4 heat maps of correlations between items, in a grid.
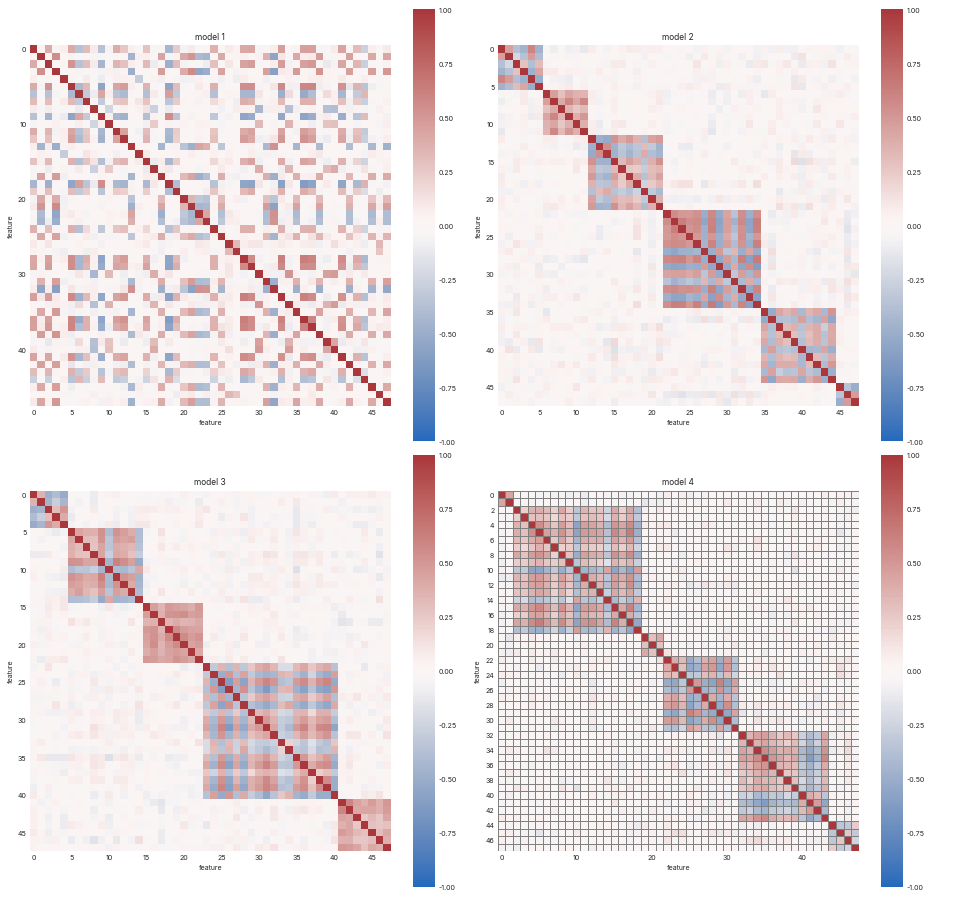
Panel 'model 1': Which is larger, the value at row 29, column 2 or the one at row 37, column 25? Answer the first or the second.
the first
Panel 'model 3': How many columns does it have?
48
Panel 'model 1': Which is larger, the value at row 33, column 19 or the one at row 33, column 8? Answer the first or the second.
the first
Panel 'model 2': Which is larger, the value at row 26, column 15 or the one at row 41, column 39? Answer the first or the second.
the second
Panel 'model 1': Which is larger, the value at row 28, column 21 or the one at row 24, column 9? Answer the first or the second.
the first
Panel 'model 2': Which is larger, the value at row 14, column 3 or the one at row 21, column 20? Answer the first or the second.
the second
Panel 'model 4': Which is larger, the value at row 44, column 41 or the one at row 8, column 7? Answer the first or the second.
the second
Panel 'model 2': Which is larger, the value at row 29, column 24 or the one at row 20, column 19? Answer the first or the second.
the second
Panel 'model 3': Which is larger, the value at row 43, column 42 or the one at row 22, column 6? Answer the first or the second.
the first
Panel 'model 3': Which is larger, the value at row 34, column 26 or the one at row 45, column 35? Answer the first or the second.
the first
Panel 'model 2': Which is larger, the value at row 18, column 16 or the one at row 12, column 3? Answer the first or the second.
the first
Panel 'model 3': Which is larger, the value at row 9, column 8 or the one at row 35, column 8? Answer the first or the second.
the first
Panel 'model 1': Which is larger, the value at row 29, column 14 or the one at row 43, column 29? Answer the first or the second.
the second
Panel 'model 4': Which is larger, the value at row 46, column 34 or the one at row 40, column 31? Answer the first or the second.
the first
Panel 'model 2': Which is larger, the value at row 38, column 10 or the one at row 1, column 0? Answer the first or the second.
the second
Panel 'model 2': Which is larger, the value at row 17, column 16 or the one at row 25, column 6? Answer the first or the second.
the first
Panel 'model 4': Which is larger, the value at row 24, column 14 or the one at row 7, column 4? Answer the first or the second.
the second
